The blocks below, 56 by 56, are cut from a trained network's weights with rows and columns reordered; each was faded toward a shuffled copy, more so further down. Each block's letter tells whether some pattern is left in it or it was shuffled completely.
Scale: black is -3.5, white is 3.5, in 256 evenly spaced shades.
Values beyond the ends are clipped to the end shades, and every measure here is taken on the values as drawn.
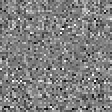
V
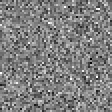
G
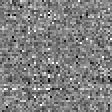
V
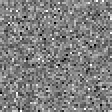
G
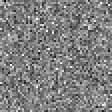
G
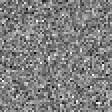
G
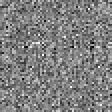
V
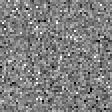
G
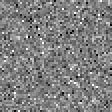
G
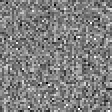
V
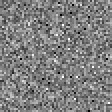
G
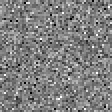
G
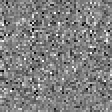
V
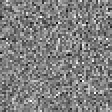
V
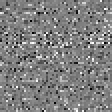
V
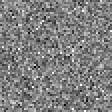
G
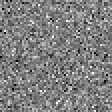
G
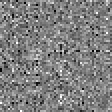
V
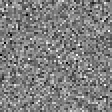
G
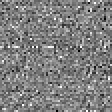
V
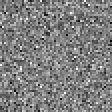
G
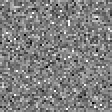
G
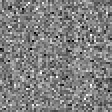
V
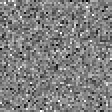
G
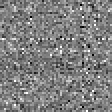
V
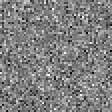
G
